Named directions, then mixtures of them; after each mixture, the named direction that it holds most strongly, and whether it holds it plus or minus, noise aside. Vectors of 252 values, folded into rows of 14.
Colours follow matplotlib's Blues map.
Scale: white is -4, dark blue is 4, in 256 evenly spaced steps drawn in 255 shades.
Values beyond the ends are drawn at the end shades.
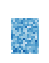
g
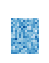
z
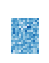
z, minus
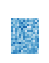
z, plus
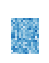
z, minus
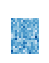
z, plus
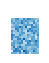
g, plus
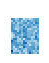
g, minus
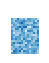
g, plus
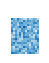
z, plus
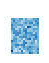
g, minus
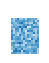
g, plus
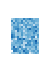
g, plus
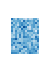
z, plus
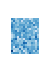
g, minus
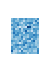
g, minus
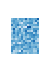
z, minus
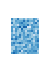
z, plus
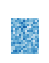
z, plus
